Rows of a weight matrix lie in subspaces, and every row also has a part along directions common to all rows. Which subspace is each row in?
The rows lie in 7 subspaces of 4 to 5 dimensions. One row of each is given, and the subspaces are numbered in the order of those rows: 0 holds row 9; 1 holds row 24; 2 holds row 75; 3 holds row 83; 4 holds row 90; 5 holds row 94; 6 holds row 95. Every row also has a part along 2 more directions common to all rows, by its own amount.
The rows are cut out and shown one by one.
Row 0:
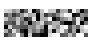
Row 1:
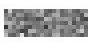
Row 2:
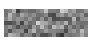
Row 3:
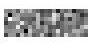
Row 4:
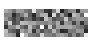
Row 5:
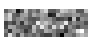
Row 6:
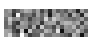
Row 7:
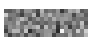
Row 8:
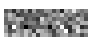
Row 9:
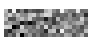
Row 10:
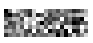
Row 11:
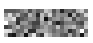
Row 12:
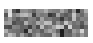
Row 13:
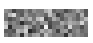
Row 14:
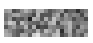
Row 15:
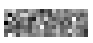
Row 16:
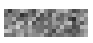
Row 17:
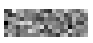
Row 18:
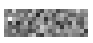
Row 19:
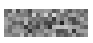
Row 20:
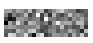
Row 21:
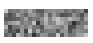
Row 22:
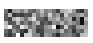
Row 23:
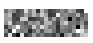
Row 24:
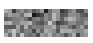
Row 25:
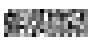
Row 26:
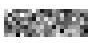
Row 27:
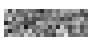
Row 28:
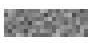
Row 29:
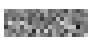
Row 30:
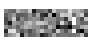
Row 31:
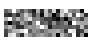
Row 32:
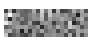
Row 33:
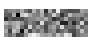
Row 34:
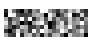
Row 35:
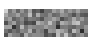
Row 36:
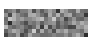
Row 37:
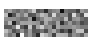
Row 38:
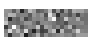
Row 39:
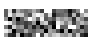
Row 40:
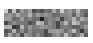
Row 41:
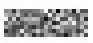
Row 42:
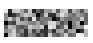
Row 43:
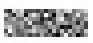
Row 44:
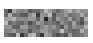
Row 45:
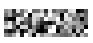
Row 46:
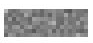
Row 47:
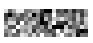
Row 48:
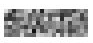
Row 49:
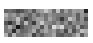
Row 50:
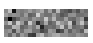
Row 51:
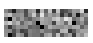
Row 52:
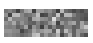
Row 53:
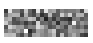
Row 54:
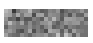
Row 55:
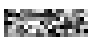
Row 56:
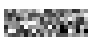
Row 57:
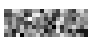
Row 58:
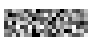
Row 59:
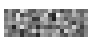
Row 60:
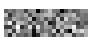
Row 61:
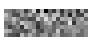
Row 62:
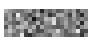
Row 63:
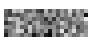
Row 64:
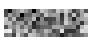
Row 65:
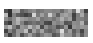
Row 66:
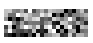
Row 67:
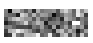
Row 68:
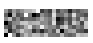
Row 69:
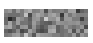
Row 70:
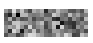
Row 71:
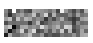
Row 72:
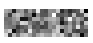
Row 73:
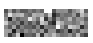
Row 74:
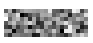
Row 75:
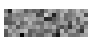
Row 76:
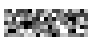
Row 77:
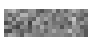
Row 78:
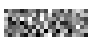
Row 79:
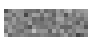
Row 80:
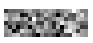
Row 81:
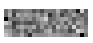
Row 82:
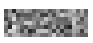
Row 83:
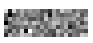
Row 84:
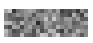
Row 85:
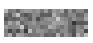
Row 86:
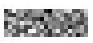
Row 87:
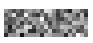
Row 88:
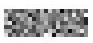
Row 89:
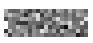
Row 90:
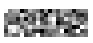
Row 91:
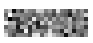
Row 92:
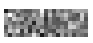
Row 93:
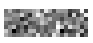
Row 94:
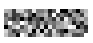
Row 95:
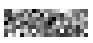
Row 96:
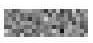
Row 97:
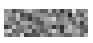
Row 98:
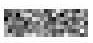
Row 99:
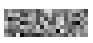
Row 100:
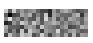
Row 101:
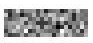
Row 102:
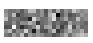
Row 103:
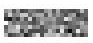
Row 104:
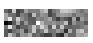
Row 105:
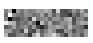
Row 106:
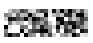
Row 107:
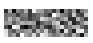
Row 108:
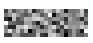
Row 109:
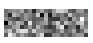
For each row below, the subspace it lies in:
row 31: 3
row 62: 4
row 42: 2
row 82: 0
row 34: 2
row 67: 3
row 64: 6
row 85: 3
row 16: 6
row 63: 5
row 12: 1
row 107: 0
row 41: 4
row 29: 5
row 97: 4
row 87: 2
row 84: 3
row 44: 6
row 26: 6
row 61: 3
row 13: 2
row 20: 6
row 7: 1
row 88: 5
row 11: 6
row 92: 3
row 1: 2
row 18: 6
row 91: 5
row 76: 0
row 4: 5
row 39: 1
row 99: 3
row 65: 1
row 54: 0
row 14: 5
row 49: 1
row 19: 0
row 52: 5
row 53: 3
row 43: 2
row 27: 0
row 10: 0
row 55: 0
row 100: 3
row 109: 6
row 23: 1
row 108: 0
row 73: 1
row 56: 0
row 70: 4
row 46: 2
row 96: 4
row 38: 4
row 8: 0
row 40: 0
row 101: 1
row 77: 6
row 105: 5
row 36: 5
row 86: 2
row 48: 3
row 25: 3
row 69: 6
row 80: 4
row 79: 2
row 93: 1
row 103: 4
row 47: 1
